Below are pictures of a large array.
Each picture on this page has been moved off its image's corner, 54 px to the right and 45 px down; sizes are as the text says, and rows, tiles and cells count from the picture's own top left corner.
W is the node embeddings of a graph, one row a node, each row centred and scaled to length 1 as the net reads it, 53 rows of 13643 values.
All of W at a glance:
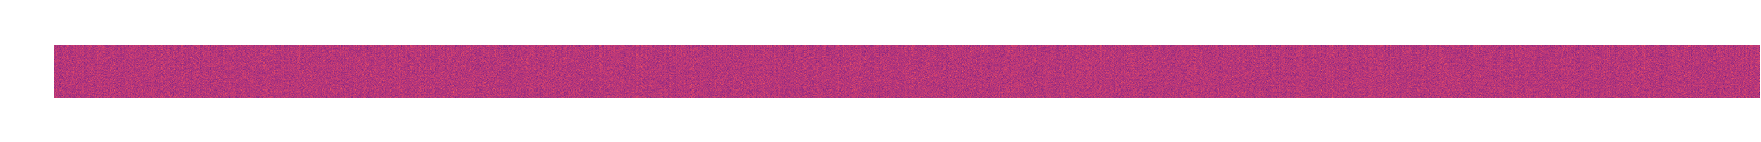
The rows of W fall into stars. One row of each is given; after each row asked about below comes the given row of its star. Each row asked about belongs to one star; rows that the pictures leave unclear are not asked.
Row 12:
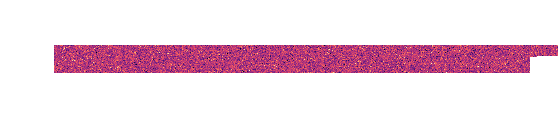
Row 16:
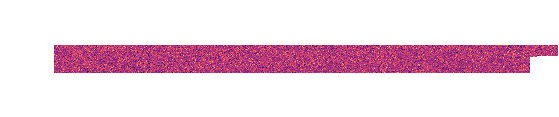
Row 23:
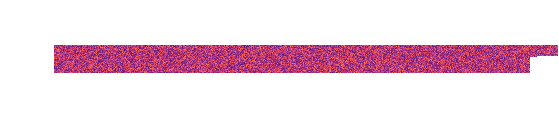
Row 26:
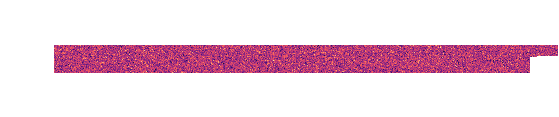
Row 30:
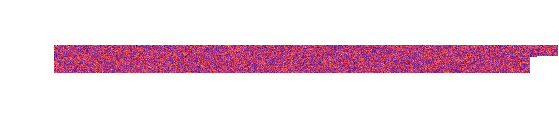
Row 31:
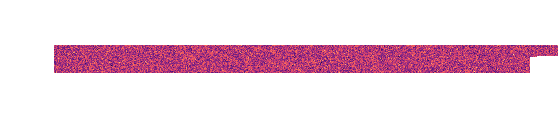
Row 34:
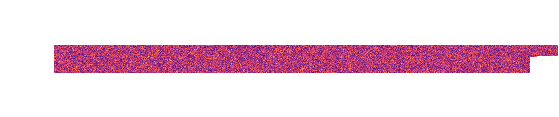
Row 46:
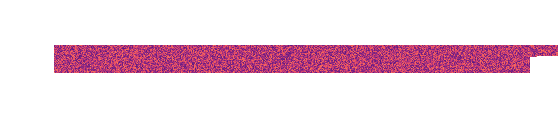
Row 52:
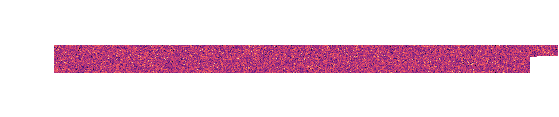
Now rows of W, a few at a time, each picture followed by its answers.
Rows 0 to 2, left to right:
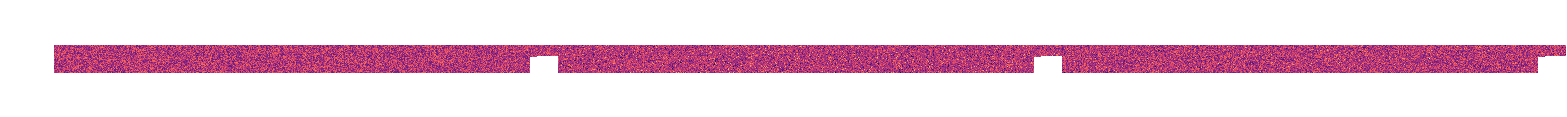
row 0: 26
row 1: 26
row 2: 16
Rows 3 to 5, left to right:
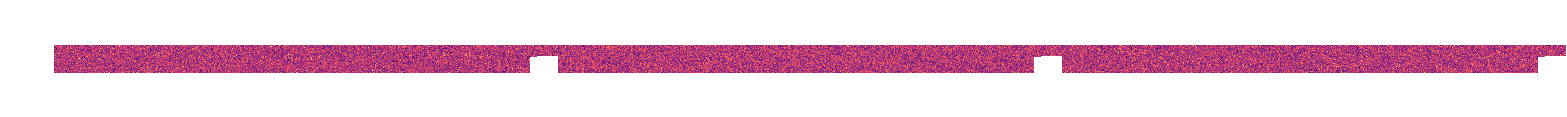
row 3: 30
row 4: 16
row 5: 46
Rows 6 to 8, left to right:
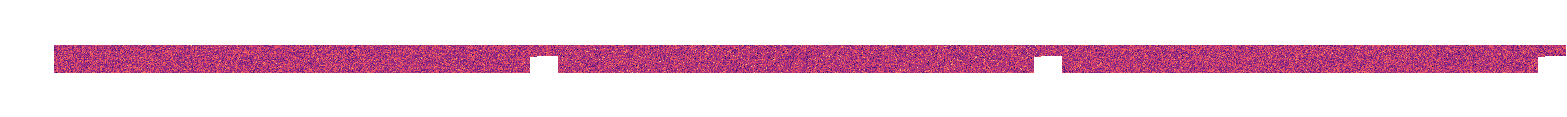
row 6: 52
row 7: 46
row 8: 23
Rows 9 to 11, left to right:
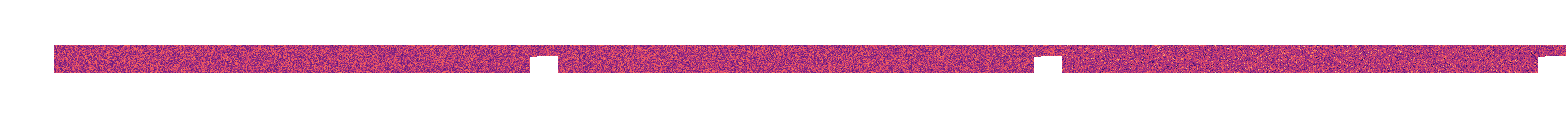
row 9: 31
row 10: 52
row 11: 26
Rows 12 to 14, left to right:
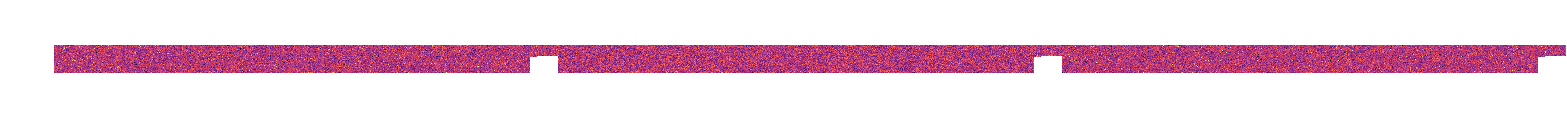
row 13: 30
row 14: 23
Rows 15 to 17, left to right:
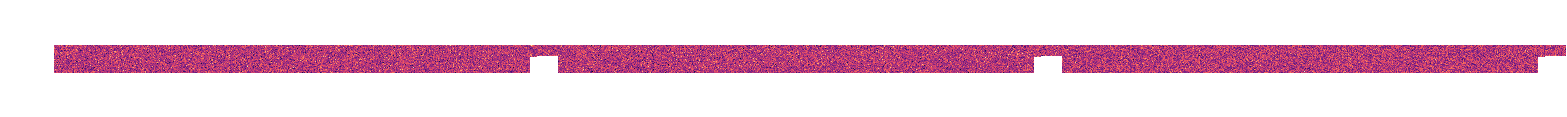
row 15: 46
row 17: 23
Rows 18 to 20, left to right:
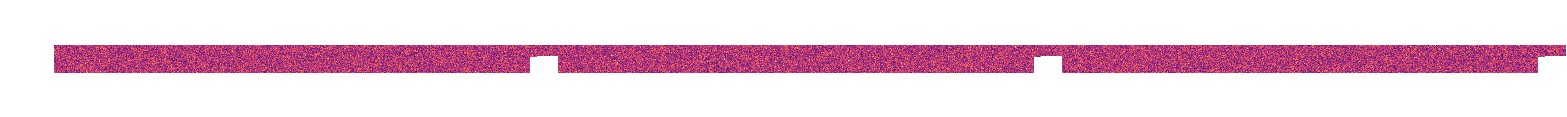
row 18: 26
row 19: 12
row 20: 52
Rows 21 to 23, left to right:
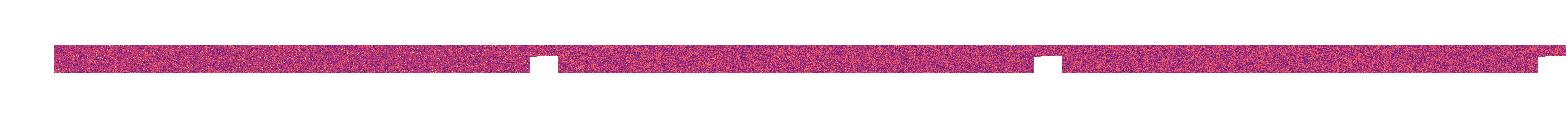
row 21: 52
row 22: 34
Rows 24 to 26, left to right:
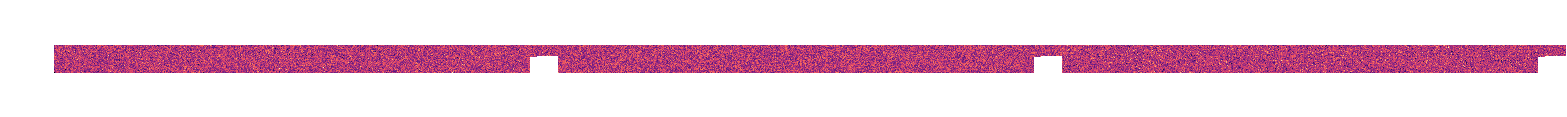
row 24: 16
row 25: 12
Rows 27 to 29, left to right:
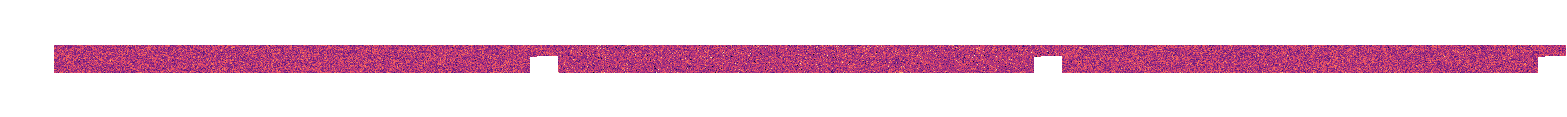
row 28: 12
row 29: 26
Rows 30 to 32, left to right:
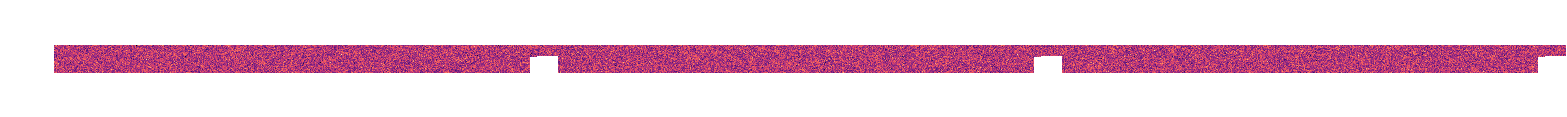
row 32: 23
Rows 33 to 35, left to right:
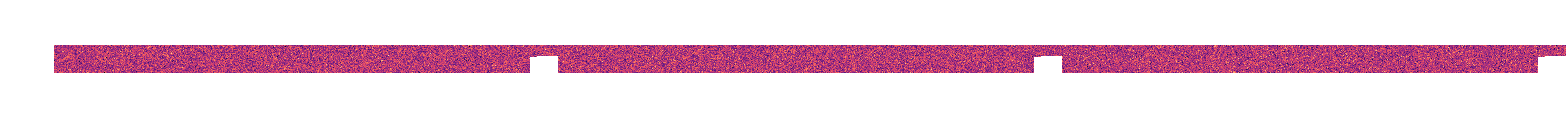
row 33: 52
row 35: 26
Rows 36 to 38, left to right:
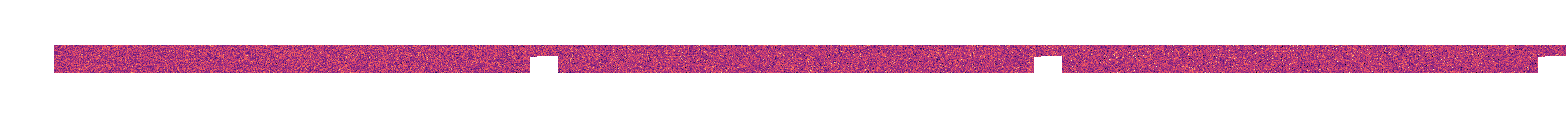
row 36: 16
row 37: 30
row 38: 31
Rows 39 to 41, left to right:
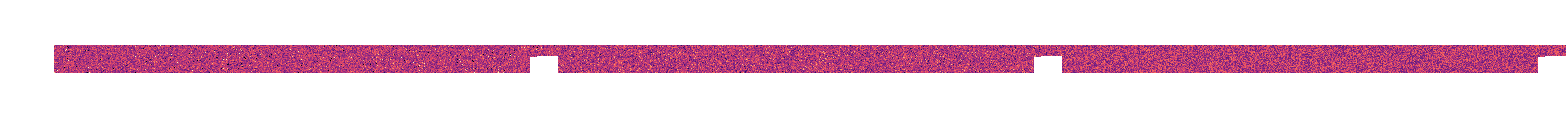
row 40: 46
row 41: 30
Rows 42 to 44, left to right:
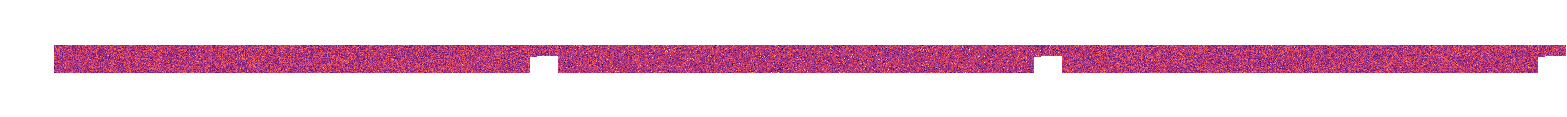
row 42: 23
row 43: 31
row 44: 52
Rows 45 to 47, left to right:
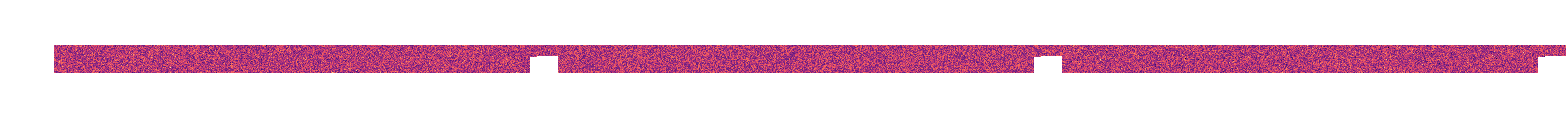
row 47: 23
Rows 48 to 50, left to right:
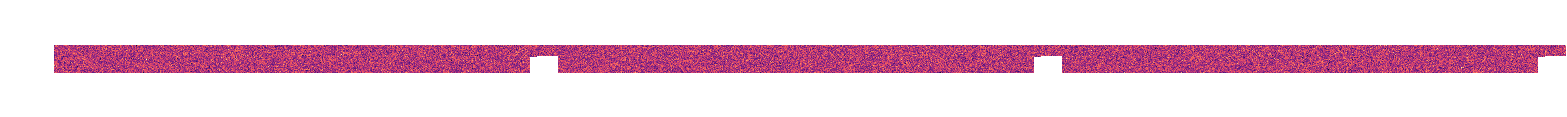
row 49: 12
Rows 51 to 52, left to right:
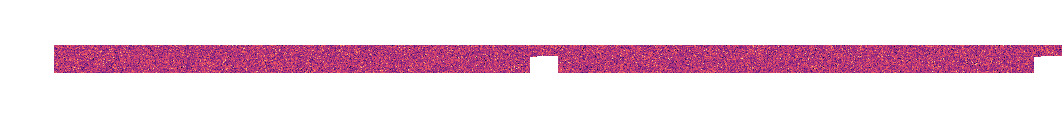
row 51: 30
